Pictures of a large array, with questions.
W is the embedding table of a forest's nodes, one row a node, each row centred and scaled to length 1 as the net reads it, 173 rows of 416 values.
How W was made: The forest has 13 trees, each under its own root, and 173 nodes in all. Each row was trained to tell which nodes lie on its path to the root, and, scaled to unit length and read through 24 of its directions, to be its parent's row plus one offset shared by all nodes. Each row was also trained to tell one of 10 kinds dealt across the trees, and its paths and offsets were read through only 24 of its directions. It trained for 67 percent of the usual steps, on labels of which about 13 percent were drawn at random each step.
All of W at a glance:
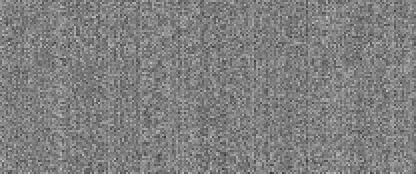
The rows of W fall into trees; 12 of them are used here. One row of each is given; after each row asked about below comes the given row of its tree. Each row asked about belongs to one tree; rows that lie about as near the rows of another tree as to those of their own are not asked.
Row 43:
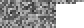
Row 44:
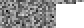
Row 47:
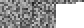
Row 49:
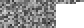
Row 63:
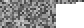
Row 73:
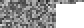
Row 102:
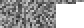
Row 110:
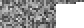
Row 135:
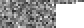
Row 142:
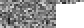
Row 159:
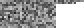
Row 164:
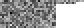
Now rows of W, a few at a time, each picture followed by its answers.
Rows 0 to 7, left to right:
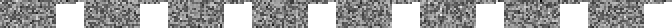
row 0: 63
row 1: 44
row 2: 142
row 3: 102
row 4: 164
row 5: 159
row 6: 159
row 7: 63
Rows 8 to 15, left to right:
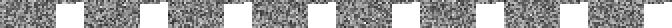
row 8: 49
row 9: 164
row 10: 159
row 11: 102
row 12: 63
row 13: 49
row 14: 63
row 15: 44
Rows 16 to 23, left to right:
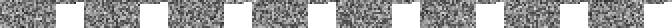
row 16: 159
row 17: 135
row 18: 110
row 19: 159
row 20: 73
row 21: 164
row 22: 47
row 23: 44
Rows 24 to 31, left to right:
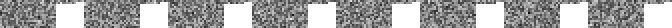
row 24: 43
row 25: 63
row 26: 110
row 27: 159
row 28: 49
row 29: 159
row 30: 49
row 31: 73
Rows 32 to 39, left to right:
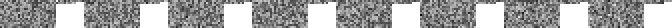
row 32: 47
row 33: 110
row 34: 102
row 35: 159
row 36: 110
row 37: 44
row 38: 135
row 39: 102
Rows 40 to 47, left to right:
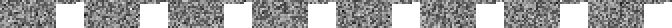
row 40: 49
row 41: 44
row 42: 73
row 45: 102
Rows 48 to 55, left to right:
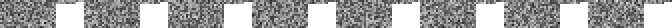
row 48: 73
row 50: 47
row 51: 44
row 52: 43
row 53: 49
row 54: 110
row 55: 142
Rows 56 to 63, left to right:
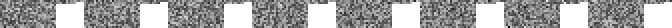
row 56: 135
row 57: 44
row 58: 49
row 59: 49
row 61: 43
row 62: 102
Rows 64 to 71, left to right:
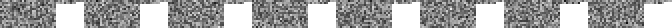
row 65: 47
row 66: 44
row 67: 73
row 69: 43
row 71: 49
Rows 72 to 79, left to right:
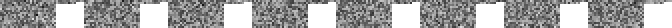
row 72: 164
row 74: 135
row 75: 102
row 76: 164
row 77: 164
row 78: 63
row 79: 73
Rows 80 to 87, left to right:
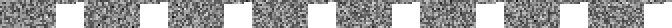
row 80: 159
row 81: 44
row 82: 110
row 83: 63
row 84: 110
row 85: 47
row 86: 164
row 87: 44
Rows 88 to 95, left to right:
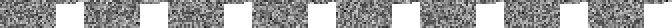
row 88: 73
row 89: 47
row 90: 102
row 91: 142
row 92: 47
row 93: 44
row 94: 63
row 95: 49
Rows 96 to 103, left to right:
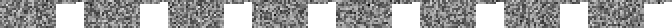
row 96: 49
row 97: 63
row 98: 47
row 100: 159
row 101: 44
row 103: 49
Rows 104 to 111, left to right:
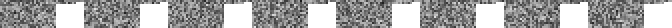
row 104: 135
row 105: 43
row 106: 47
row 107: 142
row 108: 73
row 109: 135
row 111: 47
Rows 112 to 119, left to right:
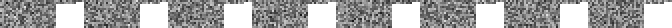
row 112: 110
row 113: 73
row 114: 142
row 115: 159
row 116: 102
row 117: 164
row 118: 73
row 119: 47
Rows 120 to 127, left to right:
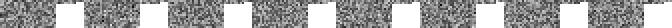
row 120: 164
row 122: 159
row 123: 135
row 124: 73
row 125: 47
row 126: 102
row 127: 164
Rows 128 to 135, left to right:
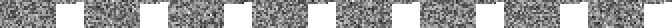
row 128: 43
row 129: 49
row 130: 110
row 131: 110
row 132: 49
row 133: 159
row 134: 63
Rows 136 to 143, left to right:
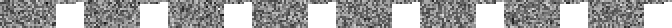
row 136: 44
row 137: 164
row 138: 102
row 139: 44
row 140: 110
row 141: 73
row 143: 102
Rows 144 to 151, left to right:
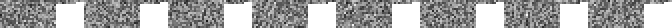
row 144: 135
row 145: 102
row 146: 44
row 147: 47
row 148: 47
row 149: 73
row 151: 49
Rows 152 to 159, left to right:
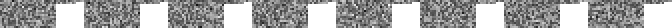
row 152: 43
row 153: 110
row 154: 135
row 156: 47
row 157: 63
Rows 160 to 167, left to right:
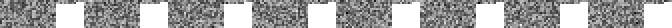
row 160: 73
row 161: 43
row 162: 159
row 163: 102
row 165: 164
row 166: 47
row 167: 49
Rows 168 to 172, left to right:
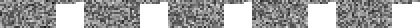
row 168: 43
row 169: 102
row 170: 44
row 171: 73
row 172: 164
